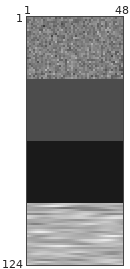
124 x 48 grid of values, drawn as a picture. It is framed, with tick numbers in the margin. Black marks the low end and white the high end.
The table splits into 4 rows of 1 panel. Panel 1,1: middling, fine-grained. Panel 2,1: low, flat. Panel 3,1: very low, flat. Panel 4,1: high, streaked across.
